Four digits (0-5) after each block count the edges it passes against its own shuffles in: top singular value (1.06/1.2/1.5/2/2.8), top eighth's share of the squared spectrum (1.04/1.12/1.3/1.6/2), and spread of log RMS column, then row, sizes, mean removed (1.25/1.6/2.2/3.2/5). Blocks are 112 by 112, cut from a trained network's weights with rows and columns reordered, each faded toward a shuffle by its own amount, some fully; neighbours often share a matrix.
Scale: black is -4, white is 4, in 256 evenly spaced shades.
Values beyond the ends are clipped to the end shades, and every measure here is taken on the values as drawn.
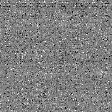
2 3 2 1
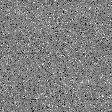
0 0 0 0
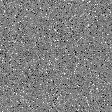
0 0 0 0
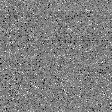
1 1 1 0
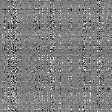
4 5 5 2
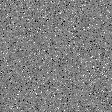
0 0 0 0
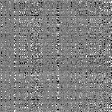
4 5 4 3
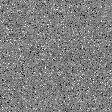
0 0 0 0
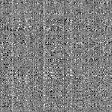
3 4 1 4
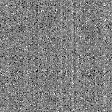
3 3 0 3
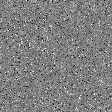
0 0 0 0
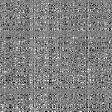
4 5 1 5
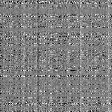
4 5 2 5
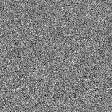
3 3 0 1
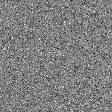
1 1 0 0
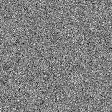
2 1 0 0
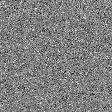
2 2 0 1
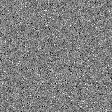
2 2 0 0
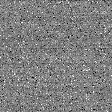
2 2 1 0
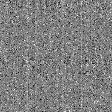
2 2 1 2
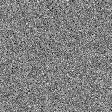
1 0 0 0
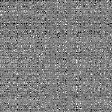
4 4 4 2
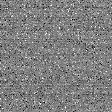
2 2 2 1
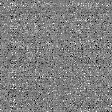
3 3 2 1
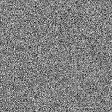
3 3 1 1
